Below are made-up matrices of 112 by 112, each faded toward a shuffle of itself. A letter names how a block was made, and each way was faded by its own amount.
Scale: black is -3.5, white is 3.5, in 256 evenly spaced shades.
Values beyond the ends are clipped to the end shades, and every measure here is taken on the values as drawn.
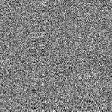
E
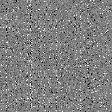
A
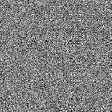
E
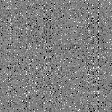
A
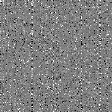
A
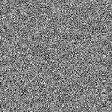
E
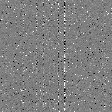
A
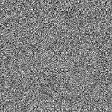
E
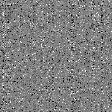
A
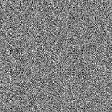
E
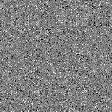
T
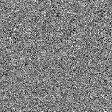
E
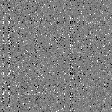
A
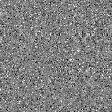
T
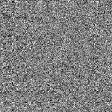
E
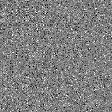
T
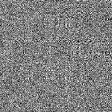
E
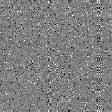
A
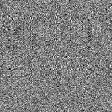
E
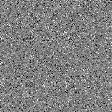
T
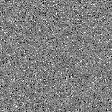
T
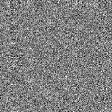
E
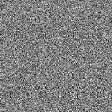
E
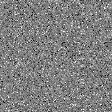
T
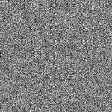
E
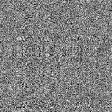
E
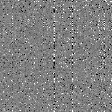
A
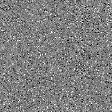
T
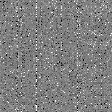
A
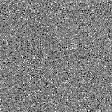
T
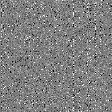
A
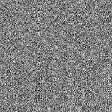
E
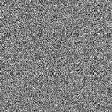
E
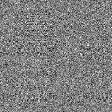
E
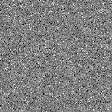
T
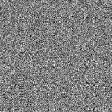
E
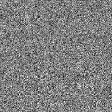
E
